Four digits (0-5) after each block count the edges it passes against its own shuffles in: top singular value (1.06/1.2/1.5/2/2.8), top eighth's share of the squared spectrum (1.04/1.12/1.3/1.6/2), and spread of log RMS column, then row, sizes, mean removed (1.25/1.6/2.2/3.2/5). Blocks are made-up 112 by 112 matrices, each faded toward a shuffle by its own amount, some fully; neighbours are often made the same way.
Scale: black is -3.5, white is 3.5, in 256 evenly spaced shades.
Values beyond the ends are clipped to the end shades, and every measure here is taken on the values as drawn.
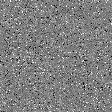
1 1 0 1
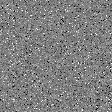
0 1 1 0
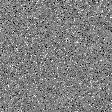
1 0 0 0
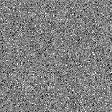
4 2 1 1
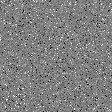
0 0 0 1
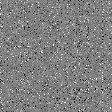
2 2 2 1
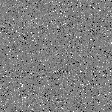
1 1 1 1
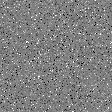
0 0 0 0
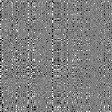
5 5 4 3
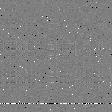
5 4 0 1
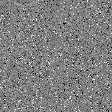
1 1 2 0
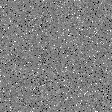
0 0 0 0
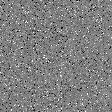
0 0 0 0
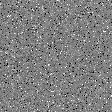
0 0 0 0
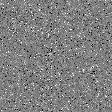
1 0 1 0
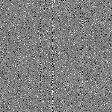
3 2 2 0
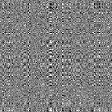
5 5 4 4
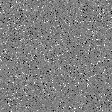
2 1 0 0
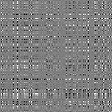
5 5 4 4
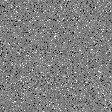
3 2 0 1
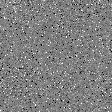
2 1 0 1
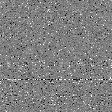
4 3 1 2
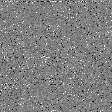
3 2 0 1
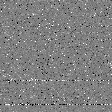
4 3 0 2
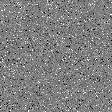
2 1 0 1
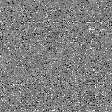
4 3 1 2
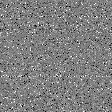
1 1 0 2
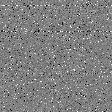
2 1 0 1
